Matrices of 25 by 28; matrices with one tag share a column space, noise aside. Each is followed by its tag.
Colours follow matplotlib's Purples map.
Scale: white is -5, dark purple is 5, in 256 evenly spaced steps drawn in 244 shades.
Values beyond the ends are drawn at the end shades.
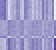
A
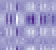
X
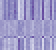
A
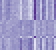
A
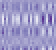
X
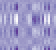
X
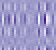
X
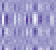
X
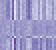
A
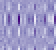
X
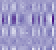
X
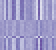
A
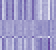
A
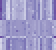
A
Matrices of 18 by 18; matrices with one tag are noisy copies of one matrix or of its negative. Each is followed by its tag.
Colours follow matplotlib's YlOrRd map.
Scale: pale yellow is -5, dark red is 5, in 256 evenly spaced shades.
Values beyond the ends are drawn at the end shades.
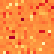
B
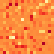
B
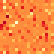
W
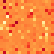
W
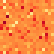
W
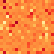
W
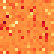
W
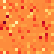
W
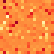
W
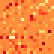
B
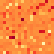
B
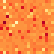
W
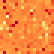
W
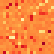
B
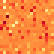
W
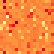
W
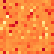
W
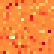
B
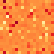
W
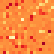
B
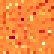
B
